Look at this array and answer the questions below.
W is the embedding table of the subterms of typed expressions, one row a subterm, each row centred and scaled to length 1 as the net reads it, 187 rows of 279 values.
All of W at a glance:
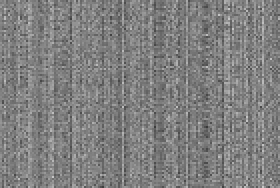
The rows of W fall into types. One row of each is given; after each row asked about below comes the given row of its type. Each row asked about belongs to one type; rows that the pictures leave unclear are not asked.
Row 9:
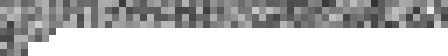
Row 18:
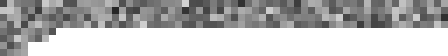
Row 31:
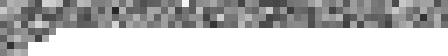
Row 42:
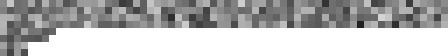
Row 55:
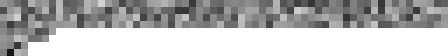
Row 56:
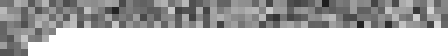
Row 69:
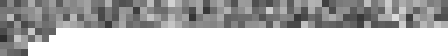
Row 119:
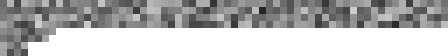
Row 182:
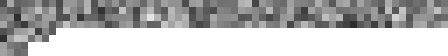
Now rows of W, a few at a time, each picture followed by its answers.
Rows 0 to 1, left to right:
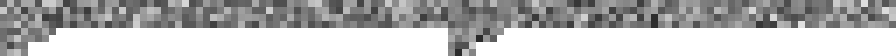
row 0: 18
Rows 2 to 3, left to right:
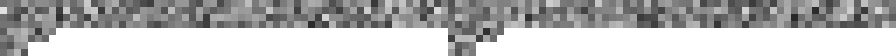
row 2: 56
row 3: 9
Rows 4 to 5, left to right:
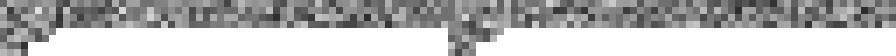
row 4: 182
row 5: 119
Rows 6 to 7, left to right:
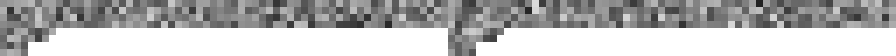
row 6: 31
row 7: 42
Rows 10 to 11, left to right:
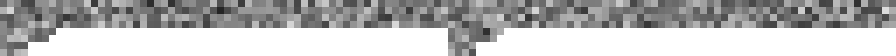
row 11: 119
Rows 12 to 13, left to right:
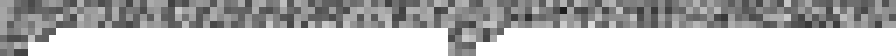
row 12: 42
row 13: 182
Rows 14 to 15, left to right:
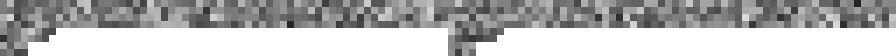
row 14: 42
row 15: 42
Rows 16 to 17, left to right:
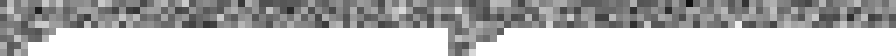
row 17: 18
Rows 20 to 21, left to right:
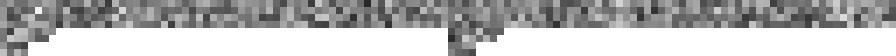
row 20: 182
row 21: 69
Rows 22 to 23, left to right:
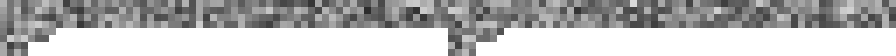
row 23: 9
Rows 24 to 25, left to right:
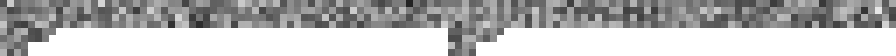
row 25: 9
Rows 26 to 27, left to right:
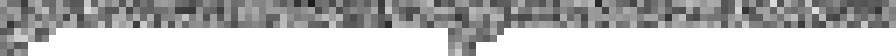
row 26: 55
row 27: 182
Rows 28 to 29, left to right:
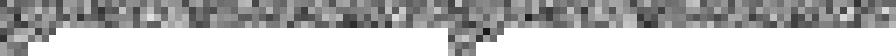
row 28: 182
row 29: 182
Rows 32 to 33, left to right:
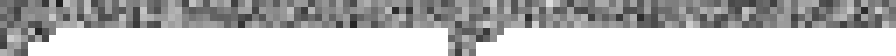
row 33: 9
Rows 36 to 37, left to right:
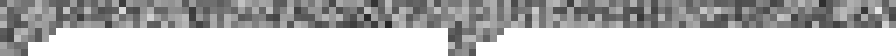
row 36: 182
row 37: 9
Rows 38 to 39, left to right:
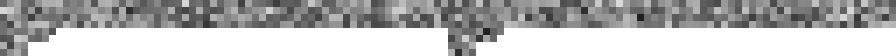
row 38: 9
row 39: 69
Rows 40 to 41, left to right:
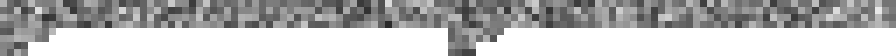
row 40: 55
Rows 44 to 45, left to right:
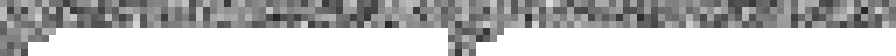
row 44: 56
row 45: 9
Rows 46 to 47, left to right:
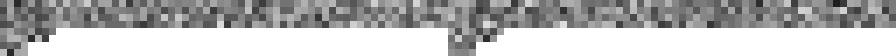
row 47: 31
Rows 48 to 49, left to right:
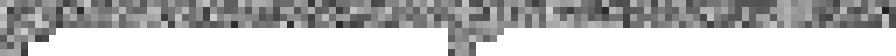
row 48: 42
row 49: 9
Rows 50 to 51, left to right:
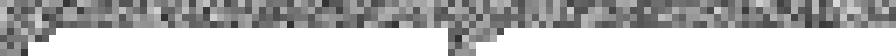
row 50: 42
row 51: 18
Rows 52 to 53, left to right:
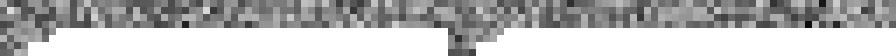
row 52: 55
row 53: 56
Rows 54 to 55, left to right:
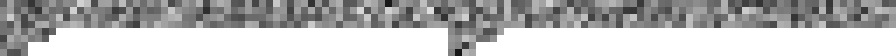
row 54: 69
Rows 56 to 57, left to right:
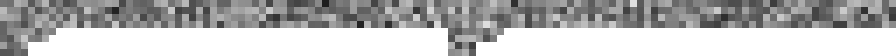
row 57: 9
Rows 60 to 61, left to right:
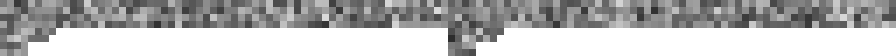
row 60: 18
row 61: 69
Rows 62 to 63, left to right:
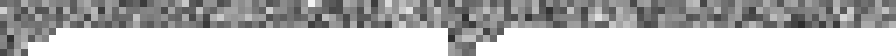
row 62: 56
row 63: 182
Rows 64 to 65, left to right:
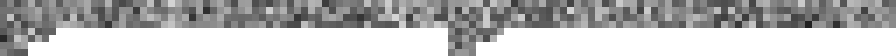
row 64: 69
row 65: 31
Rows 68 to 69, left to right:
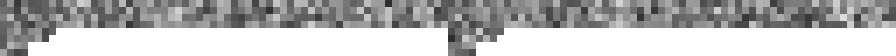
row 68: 69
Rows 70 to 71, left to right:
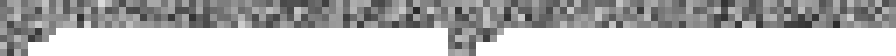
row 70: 9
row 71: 31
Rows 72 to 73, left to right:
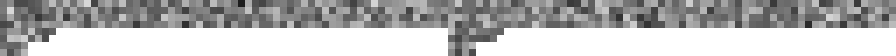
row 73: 42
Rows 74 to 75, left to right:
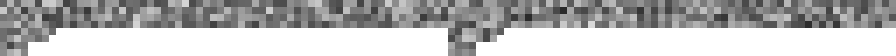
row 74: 18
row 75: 182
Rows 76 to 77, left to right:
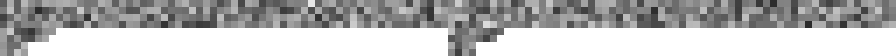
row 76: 119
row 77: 42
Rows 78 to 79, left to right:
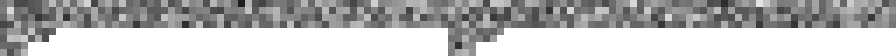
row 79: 31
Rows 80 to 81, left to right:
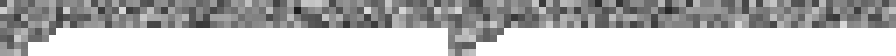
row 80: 182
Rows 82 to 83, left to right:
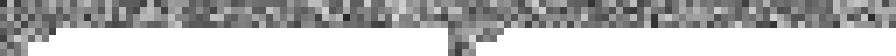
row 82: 18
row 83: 56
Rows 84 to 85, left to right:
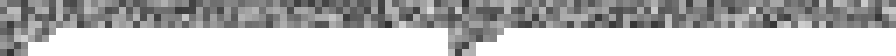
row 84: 55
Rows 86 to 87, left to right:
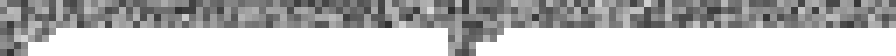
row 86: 55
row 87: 119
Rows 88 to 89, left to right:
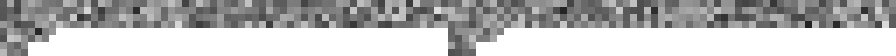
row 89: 56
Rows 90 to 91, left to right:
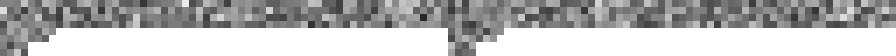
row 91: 119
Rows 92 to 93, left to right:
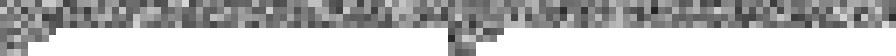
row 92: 18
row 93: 69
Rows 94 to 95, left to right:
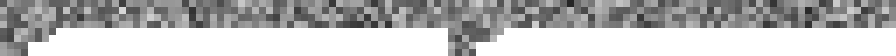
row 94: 182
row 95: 119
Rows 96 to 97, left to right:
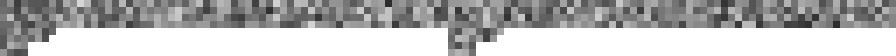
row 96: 69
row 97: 31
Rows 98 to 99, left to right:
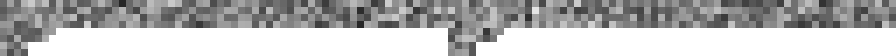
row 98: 119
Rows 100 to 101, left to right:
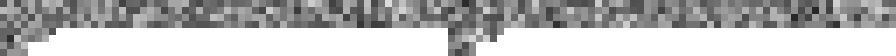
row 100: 18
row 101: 55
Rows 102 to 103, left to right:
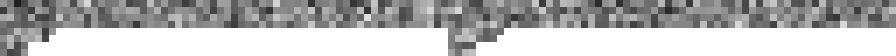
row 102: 55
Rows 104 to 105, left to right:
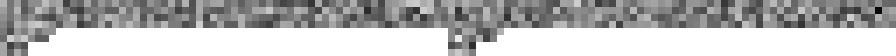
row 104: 9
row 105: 31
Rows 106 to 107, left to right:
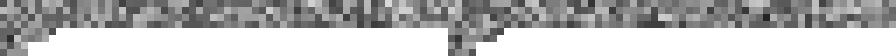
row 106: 18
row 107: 42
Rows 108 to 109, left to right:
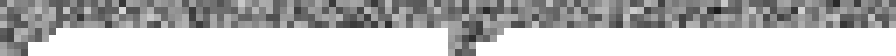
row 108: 182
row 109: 119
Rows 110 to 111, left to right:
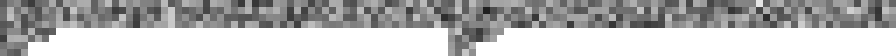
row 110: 69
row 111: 119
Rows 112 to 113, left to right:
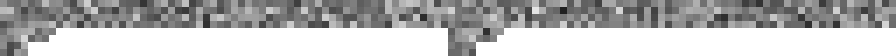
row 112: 56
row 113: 56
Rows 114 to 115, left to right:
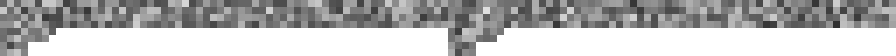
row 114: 18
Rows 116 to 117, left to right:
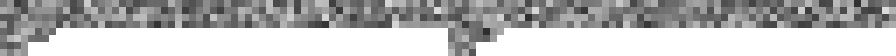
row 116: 18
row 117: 119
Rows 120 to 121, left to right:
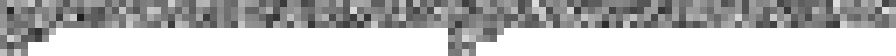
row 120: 31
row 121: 55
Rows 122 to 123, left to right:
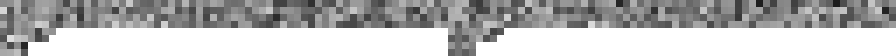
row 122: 9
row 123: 42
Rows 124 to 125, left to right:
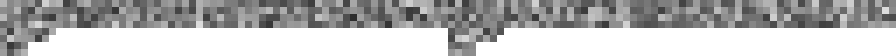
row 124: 31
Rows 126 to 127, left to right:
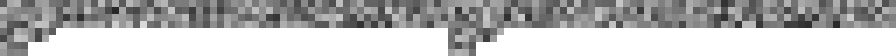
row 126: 182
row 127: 31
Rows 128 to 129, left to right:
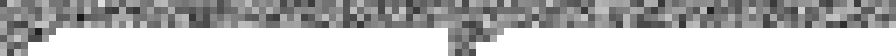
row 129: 119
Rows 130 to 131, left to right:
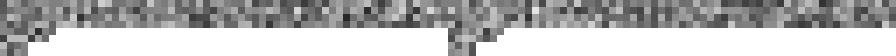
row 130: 9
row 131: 9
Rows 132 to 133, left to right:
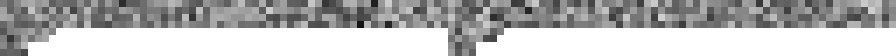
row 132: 56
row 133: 42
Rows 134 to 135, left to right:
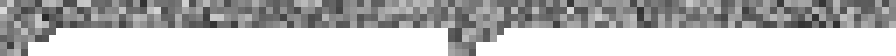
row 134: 42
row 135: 182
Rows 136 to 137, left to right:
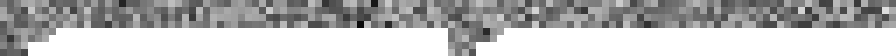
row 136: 56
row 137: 119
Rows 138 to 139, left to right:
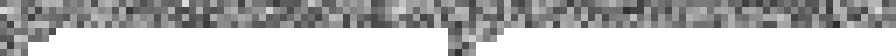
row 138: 9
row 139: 55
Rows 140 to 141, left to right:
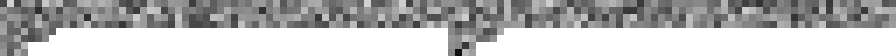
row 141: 55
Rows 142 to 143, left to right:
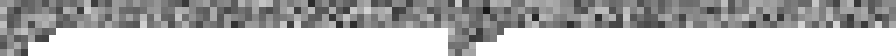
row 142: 42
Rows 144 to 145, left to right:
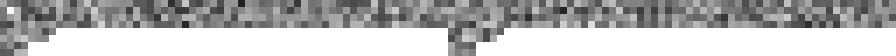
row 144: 55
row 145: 182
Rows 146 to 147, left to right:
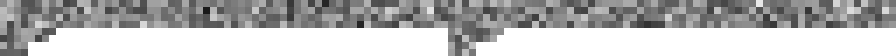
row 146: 42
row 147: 119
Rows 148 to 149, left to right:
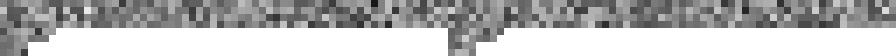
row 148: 56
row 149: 18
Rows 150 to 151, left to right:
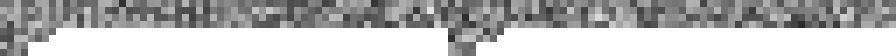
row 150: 9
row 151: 182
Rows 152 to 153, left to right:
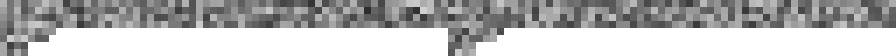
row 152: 9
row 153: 18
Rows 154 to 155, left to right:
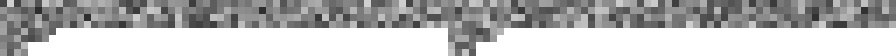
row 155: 119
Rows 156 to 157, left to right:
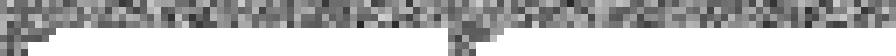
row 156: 42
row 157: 119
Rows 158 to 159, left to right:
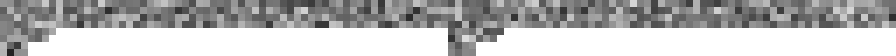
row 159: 69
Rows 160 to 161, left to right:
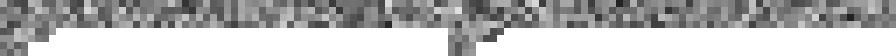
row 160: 55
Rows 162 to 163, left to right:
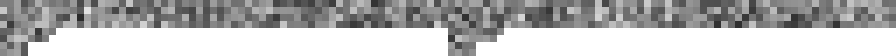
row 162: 9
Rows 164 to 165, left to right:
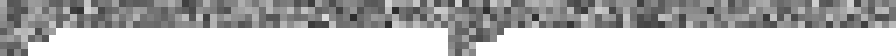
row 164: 56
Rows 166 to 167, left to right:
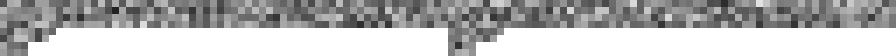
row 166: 182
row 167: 31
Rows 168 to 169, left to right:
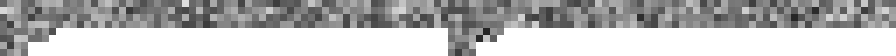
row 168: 9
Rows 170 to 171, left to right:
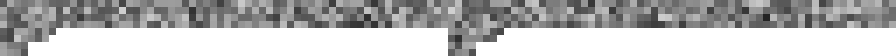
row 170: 182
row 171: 42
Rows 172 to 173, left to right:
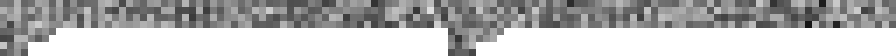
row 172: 9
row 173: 56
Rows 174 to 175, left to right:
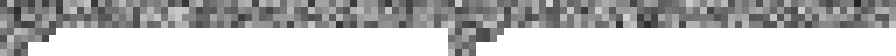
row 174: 182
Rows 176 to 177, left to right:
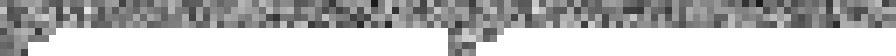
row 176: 56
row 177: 55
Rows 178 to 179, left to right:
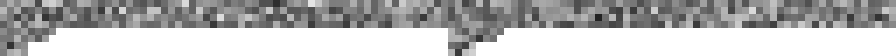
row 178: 31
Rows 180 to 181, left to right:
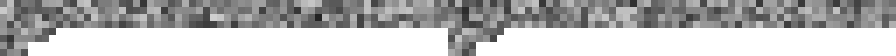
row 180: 42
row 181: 182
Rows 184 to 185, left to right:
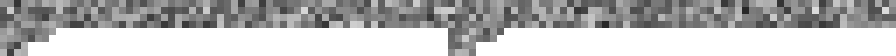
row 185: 18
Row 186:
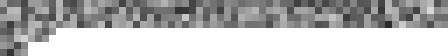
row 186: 55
